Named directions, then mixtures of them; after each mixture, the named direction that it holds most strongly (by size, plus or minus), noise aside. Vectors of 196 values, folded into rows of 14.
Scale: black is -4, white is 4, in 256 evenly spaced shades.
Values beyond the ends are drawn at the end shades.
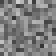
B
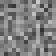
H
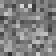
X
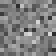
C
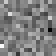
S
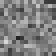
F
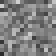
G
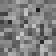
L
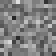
F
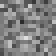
G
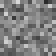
F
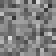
H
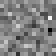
S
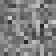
H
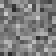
X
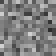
S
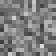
B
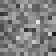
C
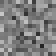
B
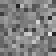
C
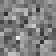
L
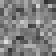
F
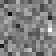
S
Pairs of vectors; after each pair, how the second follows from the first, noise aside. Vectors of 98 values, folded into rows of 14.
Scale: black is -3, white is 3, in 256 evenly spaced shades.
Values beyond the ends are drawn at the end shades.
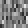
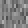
shrunk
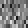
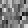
shuffled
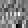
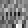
negated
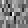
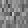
shrunk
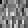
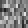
shuffled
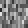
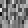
negated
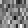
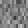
shrunk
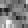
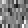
shuffled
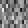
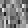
shuffled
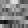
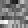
negated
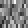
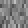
shrunk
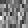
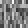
shuffled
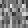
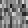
negated
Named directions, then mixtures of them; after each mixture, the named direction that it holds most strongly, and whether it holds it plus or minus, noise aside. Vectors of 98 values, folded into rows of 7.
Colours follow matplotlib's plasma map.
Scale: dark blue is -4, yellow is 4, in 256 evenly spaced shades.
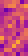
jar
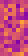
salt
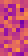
salt, minus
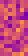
salt, plus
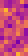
jar, minus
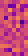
salt, minus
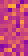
jar, plus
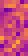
jar, plus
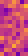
jar, plus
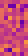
salt, minus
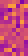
jar, plus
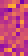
jar, plus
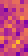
jar, plus
